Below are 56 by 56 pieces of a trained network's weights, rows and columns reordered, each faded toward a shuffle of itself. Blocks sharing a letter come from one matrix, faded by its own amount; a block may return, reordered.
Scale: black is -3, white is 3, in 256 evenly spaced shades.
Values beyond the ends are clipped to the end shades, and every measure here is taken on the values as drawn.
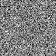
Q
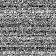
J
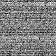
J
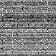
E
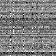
E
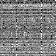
E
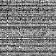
E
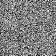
Q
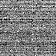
J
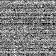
J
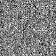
Q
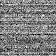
J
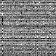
E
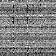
E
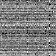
E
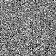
Q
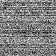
J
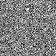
Q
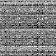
E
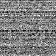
J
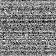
J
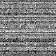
E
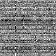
E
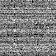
J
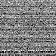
J
